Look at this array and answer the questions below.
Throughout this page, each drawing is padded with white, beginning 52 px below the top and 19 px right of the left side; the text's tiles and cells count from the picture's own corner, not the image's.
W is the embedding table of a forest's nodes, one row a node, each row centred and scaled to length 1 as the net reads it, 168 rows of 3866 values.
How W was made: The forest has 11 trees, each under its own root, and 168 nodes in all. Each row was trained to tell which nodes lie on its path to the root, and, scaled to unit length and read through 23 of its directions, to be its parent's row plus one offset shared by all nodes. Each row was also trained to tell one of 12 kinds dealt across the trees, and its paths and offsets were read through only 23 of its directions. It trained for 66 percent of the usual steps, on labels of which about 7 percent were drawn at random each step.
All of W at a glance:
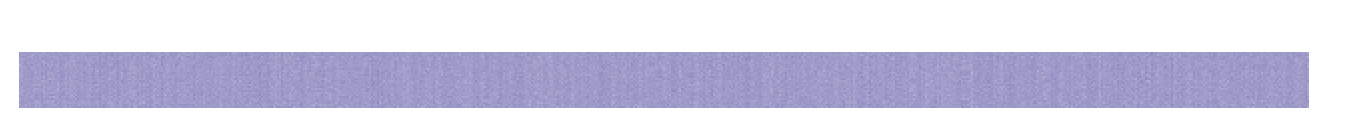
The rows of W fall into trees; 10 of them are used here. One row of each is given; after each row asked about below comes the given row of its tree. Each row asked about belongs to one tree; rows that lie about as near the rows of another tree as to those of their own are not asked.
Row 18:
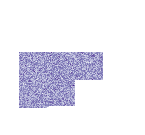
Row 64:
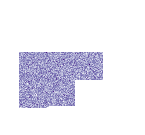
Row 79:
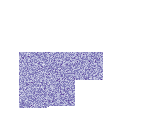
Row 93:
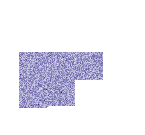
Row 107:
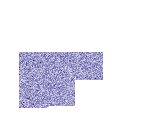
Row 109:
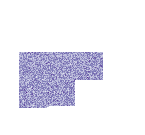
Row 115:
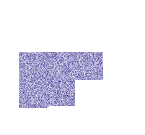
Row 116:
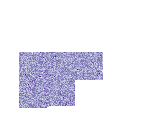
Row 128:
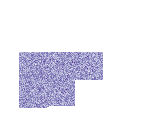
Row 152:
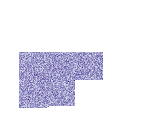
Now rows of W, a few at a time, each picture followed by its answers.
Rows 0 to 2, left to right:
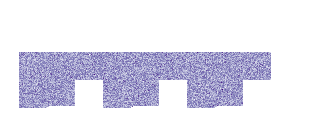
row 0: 152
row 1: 116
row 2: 18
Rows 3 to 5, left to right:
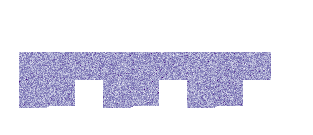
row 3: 109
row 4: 107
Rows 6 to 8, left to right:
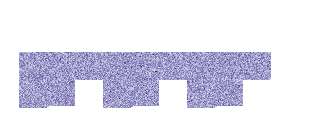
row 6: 109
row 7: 116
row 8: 18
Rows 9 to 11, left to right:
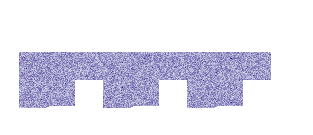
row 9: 107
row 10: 107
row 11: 107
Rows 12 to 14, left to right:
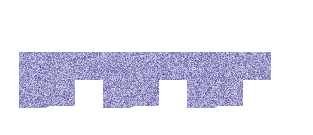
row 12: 64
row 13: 128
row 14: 152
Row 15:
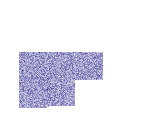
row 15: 152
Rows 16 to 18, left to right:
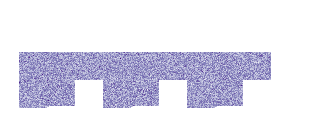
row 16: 18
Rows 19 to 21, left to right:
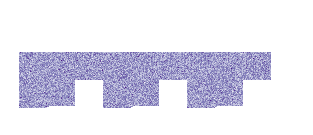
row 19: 115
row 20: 128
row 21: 152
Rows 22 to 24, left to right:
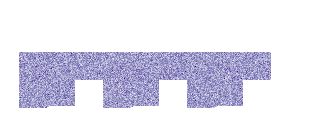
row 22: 115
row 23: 152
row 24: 109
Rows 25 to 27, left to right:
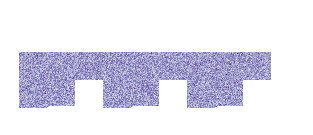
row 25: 152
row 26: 18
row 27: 107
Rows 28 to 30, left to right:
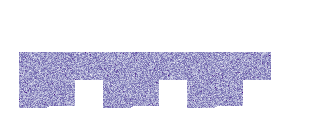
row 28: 79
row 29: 128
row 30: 152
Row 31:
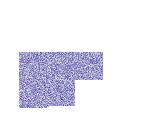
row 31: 79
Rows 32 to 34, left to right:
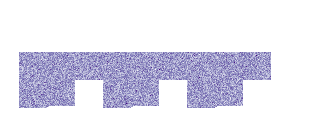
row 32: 107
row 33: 128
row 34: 116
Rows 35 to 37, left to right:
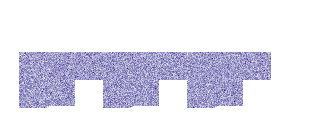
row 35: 18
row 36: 109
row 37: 18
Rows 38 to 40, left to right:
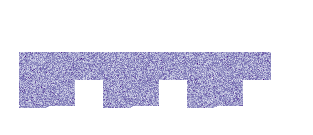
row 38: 64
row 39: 128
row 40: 18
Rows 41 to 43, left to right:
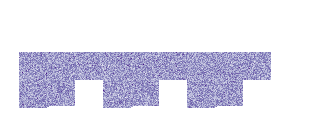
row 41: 79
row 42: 18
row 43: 79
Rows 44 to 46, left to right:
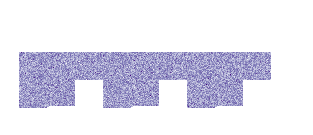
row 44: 93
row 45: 93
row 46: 128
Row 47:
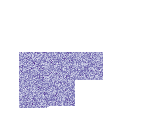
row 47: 109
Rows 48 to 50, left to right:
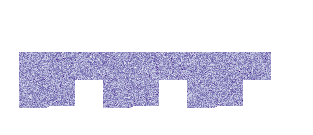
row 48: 152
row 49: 107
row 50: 93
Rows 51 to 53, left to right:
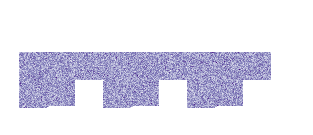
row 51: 109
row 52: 18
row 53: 18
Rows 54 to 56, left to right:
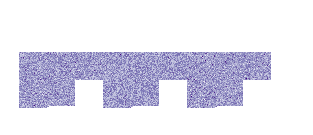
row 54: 115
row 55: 18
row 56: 64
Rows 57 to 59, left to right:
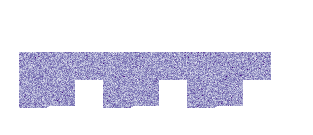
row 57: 109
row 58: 116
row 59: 116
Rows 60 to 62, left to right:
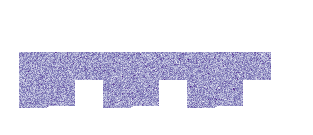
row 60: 109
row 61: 115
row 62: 128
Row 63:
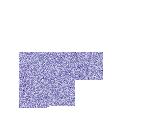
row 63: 115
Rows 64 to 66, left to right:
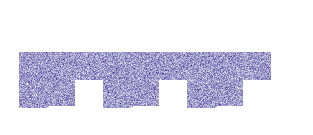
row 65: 128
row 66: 107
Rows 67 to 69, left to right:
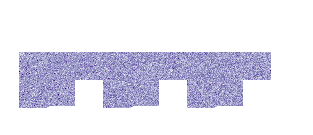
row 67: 64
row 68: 107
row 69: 109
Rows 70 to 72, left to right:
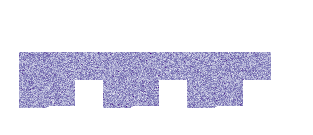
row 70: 115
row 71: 18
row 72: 109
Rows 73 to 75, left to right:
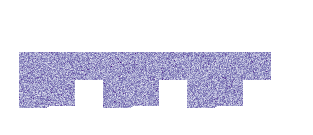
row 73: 128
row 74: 109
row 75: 93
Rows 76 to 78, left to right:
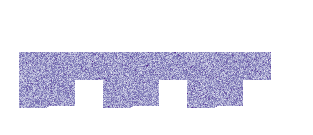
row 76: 18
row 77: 115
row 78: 128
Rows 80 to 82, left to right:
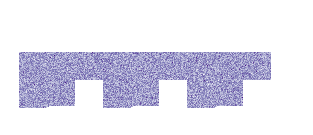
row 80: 152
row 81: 64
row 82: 18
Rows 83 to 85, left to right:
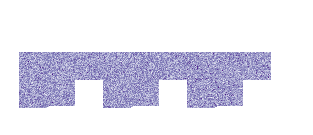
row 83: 64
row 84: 128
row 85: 107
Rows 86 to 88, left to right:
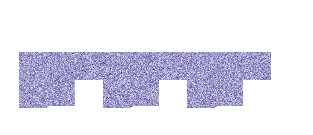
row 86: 93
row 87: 107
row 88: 64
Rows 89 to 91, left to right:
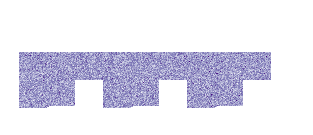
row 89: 116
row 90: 64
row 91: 107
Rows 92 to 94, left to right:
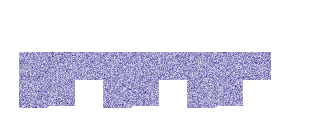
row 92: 64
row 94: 93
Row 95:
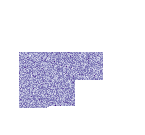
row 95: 128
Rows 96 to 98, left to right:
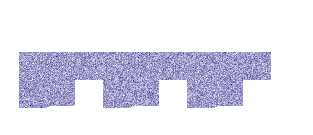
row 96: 116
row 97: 18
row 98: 93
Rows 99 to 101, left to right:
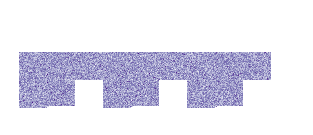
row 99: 18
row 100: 109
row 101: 18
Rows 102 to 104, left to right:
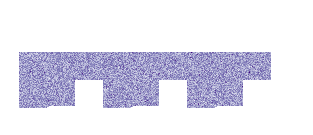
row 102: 128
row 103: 107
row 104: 152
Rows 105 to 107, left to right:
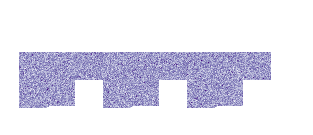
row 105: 152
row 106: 109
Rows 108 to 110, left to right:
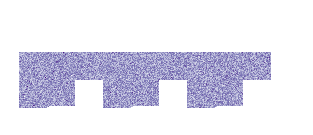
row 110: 116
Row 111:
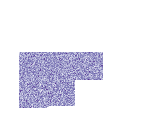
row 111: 18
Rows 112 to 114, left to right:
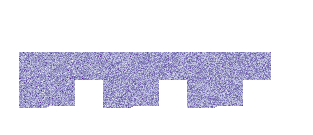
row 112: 93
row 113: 64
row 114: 128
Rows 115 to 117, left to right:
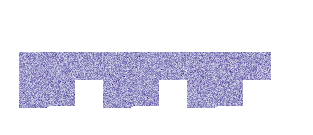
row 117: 93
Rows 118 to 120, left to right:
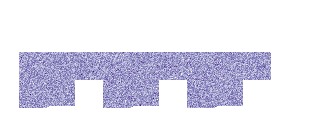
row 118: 109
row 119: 64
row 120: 107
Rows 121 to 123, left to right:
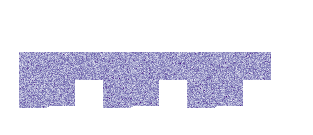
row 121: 128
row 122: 128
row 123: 109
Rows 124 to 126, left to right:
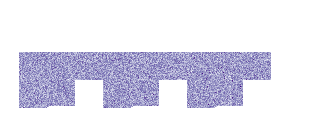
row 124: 18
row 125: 79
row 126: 109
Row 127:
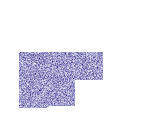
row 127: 93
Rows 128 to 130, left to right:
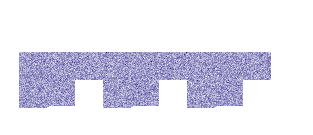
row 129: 93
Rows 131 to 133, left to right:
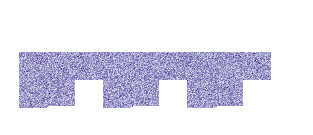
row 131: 93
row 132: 152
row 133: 107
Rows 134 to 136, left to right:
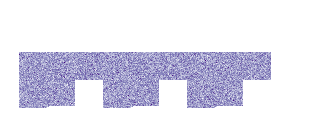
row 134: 152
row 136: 64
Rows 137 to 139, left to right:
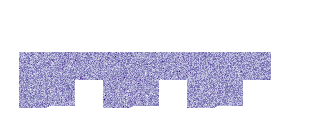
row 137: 128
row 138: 109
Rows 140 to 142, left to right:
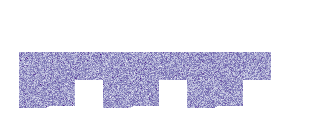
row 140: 93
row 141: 109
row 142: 79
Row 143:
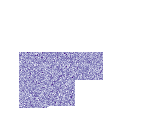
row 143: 93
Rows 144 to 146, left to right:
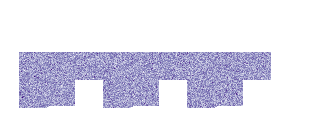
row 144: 64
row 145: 115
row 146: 79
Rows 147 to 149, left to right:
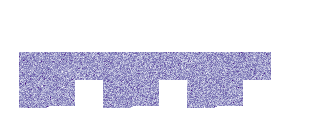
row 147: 107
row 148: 64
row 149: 115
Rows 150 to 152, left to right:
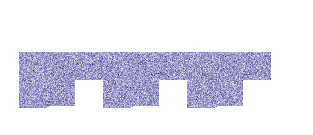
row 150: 18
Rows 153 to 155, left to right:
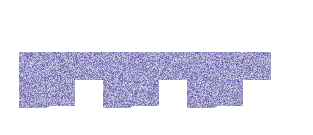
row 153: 115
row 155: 64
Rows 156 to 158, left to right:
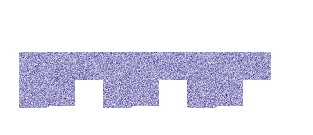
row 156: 93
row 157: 64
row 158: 64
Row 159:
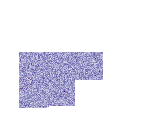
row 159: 115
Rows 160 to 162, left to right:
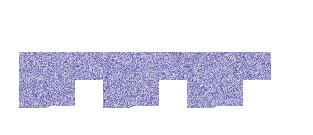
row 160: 116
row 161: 64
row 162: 115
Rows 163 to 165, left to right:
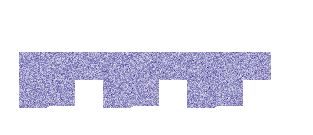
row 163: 79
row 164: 115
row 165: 64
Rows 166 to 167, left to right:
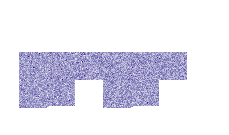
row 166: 93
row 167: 64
